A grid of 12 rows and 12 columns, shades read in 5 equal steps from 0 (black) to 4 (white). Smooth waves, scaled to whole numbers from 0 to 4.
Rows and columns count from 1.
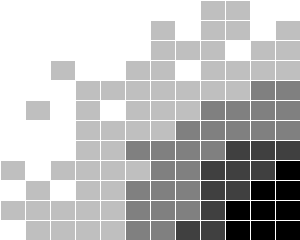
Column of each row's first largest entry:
1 1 1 1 1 1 1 1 2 1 1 1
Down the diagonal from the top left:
4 4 4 4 3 3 3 2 1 1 0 0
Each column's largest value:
4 4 4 4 4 4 4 4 3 4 4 4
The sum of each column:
46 44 44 40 41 35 32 32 25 23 22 20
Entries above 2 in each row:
12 12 12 12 10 8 7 5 6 5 5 5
